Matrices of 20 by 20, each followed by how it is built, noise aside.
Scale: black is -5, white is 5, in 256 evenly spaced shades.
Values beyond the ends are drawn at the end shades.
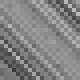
Toeplitz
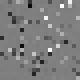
sparse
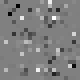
sparse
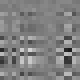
low rank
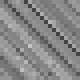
Toeplitz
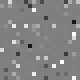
sparse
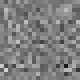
low rank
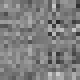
low rank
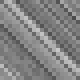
Toeplitz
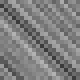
Toeplitz
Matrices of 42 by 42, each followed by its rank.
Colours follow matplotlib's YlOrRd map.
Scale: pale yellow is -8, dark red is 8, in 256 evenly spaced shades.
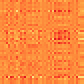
three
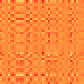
two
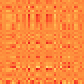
two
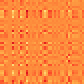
two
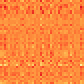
three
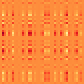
one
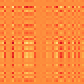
one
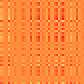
one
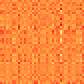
three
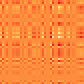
one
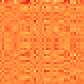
three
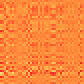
two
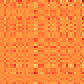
two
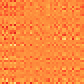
three
